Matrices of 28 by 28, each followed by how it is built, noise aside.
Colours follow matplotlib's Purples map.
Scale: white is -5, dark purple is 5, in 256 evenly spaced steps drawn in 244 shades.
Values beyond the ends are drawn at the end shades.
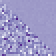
lower triangular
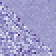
lower triangular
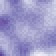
smooth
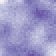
smooth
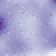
smooth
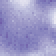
smooth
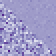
lower triangular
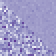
lower triangular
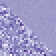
lower triangular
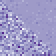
lower triangular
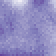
smooth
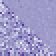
lower triangular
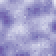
smooth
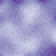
smooth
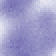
smooth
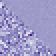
lower triangular
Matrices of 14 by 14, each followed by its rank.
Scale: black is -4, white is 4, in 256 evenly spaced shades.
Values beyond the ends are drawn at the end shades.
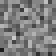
full rank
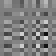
one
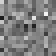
three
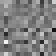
two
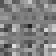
two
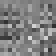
three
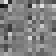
three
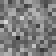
full rank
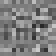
three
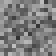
full rank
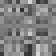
two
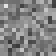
full rank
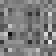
two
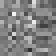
three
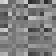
two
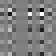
one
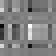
one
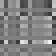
one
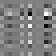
one
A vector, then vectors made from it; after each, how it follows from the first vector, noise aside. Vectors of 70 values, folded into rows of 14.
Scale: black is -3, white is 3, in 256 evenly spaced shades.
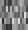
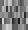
negated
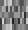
negated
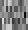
negated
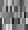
negated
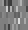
partly zeroed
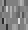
partly zeroed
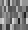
sign-scrambled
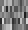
negated
